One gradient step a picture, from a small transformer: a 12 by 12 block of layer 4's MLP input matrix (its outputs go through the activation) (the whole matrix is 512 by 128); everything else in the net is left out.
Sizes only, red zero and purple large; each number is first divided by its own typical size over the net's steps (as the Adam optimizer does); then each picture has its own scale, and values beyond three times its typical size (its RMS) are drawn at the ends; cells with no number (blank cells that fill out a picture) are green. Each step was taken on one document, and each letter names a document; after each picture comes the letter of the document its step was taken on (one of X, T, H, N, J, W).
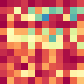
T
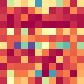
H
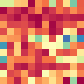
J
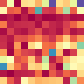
J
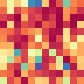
J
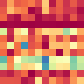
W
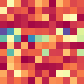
H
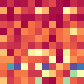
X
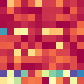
H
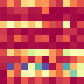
X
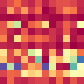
X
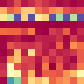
T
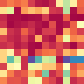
J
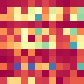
T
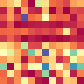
W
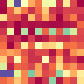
H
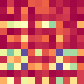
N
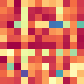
N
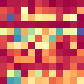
T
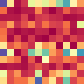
J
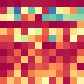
T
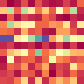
N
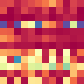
X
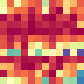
J
